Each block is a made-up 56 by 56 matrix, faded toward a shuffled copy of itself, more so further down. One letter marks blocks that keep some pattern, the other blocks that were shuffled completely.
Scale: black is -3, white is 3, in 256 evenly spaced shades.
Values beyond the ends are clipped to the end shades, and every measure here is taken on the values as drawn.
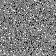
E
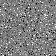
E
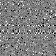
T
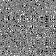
T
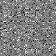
T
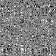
T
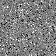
E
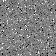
E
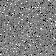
E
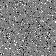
E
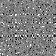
T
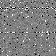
T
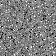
E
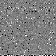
T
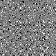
T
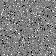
E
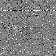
T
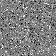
E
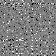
T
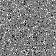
E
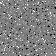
E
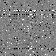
T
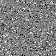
E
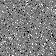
E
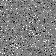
E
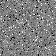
E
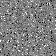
E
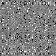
T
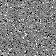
E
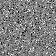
E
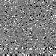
T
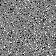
E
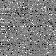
T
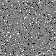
E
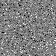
E
